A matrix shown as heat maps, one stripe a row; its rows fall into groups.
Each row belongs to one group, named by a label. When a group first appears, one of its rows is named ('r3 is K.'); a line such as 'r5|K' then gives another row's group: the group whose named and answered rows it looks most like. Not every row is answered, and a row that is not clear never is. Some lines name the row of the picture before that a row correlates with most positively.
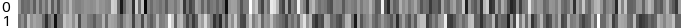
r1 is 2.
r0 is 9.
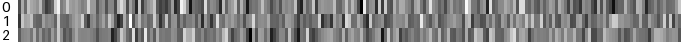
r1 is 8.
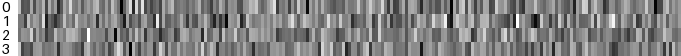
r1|2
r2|9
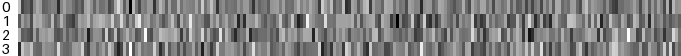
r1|2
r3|8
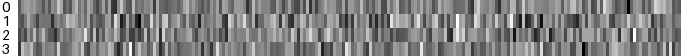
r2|2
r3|8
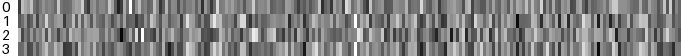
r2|9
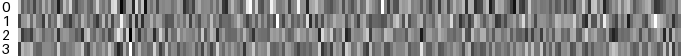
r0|9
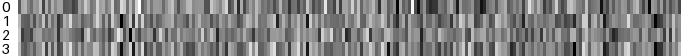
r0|2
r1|9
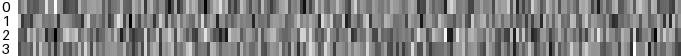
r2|2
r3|2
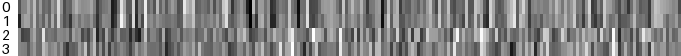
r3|2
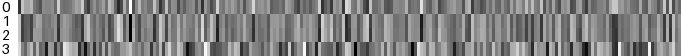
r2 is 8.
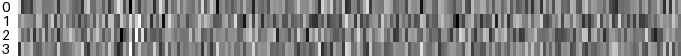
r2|9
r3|8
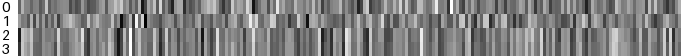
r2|8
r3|8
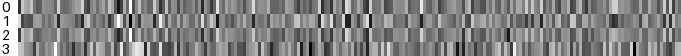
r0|8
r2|8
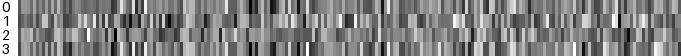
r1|2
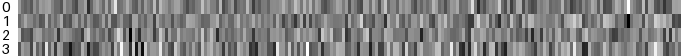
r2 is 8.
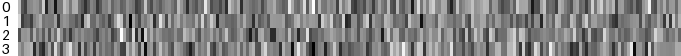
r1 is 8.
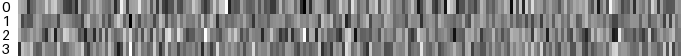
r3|8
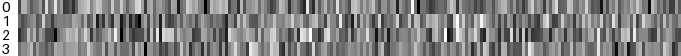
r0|2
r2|2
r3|9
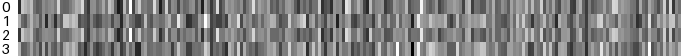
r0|8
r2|8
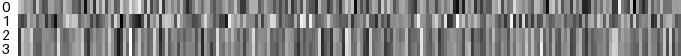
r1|2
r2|8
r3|8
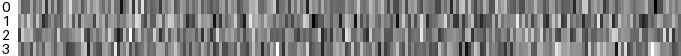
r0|9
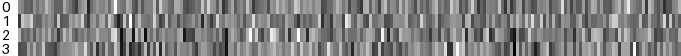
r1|8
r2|9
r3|2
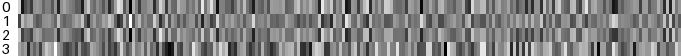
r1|8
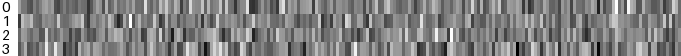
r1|8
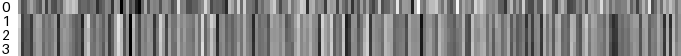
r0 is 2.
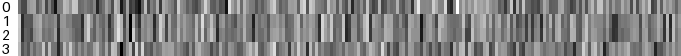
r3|9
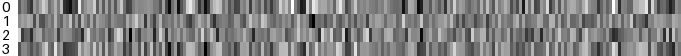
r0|2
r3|2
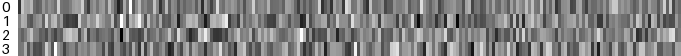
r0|8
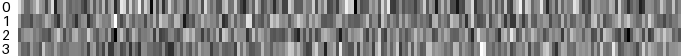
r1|9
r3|2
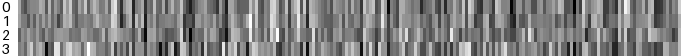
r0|9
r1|9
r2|9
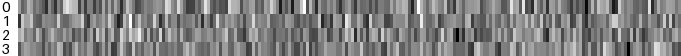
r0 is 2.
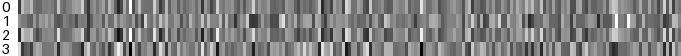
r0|8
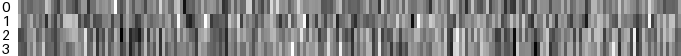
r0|9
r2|2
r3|2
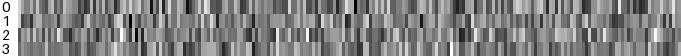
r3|9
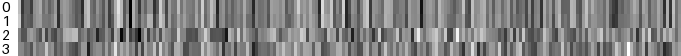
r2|2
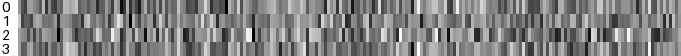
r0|2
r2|9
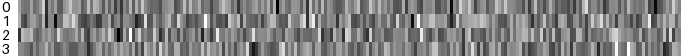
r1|2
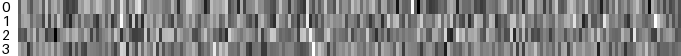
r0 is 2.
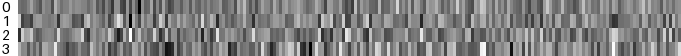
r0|2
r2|8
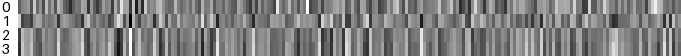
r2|8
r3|8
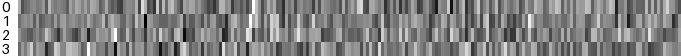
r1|9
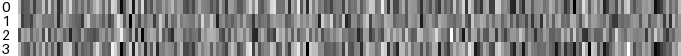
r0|9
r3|9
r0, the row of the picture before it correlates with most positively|2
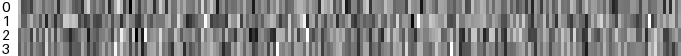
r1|2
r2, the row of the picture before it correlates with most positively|2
